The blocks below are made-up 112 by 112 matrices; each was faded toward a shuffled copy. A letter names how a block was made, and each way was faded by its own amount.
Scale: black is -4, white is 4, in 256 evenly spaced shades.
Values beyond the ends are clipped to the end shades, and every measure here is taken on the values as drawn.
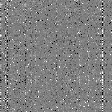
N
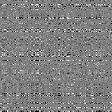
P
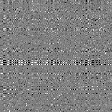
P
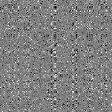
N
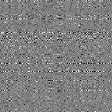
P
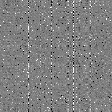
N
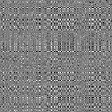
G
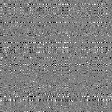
P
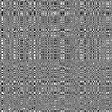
G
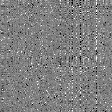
N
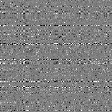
P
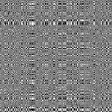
G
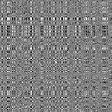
G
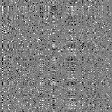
N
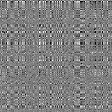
G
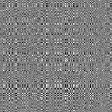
G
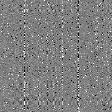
N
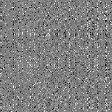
N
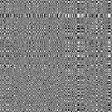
G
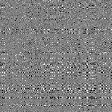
P
